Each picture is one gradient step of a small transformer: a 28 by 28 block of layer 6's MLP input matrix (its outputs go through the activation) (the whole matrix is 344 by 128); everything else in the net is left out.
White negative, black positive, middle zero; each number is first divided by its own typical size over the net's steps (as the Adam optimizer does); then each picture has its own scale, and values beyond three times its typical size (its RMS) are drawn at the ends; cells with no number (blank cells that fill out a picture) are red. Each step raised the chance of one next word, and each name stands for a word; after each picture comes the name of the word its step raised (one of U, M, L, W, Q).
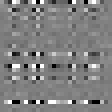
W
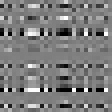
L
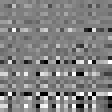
L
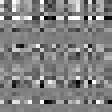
L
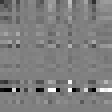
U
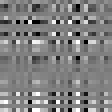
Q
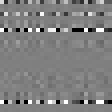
W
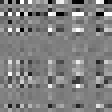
Q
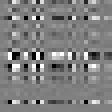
U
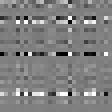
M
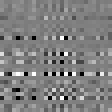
W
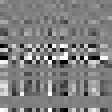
Q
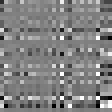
W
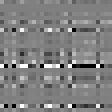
W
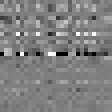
M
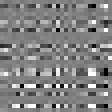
L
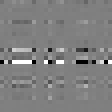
U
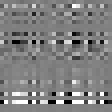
Q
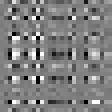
Q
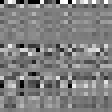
M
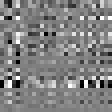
L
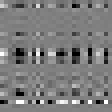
U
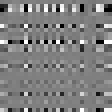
Q
